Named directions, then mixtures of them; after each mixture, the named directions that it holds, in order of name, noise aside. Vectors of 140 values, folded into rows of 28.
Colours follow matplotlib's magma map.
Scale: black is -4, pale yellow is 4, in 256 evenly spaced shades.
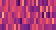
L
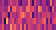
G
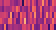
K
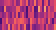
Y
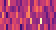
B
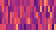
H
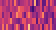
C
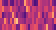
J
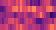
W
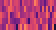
H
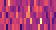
B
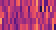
C, H, Y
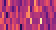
B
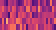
G, J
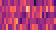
J, L, W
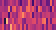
G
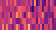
C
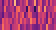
C, Y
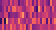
B, G, Y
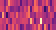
B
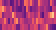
J, W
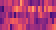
W, Y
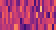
H, L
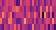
K, L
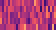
H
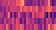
G, K, W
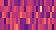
G, H, L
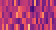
C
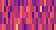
G, H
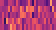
G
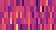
C, H, K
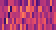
G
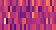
G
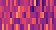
C
